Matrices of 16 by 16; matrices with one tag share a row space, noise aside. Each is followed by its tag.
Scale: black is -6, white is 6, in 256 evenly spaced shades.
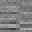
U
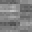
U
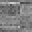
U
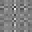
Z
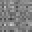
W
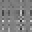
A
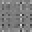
A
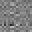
W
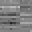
U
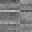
U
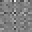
Z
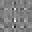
Z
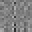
Z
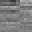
U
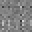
A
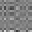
W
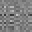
W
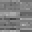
U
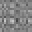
W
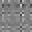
A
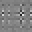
A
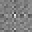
Z
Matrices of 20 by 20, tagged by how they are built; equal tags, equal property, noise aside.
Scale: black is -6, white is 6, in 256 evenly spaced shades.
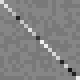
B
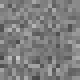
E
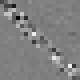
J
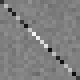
B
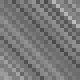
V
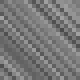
V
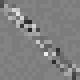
J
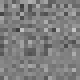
E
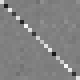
B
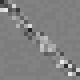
J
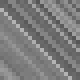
V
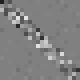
J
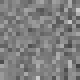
E
